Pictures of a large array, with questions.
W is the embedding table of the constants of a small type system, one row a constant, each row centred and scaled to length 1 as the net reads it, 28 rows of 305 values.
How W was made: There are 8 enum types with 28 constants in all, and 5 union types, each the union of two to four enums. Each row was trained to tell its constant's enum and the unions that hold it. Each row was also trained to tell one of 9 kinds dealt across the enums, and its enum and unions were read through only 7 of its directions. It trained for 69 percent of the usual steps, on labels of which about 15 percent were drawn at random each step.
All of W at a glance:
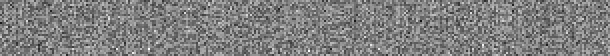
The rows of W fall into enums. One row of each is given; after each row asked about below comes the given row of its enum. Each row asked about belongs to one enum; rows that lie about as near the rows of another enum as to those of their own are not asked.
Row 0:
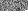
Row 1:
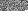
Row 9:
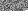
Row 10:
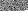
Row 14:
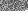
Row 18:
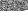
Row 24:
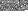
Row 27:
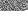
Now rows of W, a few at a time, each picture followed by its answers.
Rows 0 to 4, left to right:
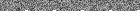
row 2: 10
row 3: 14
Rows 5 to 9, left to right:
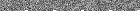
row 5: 10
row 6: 18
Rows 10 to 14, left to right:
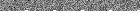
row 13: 9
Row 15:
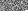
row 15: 9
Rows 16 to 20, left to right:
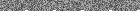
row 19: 14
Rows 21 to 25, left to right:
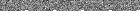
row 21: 24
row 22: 9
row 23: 14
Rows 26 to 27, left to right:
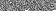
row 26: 0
